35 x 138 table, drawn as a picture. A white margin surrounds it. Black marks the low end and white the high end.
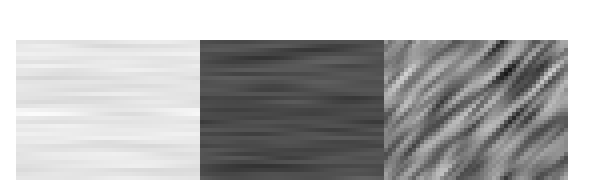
The table splits into one row of 3 panels. Panel 1,1: very high, streaked across, faint in contrast. Panel 1,2: low, streaked across, faint in contrast. Panel 1,3: middling, slanting up to the right, strong in contrast.
